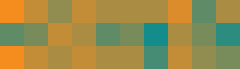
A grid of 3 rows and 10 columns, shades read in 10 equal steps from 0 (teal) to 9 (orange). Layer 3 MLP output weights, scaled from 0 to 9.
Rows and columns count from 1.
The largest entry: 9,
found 2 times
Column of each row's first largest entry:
1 3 1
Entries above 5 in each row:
8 3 7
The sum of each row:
63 38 59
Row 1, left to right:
9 7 5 7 6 6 6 8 3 6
